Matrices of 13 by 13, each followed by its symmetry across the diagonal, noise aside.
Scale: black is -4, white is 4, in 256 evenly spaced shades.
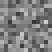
antisymmetric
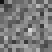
symmetric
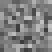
antisymmetric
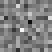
antisymmetric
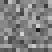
neither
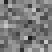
neither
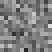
antisymmetric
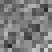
symmetric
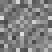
symmetric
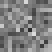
symmetric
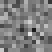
antisymmetric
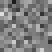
antisymmetric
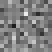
antisymmetric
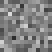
neither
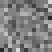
antisymmetric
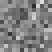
neither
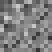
symmetric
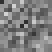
symmetric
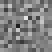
antisymmetric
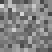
neither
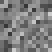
symmetric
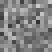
neither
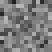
symmetric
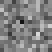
neither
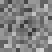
symmetric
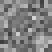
symmetric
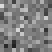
neither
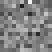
neither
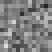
antisymmetric
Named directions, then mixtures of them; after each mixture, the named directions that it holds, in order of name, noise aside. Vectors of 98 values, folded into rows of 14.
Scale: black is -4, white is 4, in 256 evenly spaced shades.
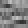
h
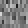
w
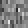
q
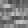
h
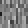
q, w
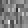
q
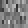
q, w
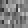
q, w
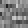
h, w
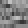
h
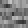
h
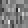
q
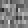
h, q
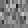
q, w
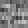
h, q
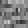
h, q
